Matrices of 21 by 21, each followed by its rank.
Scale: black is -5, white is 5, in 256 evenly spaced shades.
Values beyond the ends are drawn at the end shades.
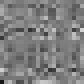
three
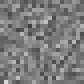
full rank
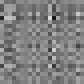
two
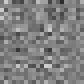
three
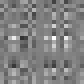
two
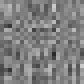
three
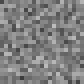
full rank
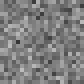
full rank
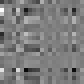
two
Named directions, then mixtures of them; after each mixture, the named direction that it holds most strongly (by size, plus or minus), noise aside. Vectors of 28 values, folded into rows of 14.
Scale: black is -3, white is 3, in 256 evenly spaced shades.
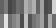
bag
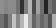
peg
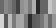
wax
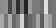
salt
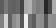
bag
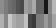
wax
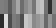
wax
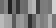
bag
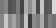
bag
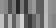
salt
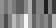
peg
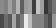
peg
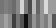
peg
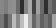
peg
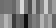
peg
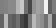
peg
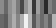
peg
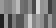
wax
